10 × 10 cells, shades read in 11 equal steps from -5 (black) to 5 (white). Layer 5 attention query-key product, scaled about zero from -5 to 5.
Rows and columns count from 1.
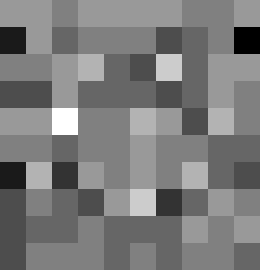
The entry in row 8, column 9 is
1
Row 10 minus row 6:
-2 0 1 0 -1 -1 -1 0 1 0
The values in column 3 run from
-3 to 5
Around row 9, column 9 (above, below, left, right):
1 0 1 1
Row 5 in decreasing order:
5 2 2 1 1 1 0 0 0 -2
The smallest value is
-5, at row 2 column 10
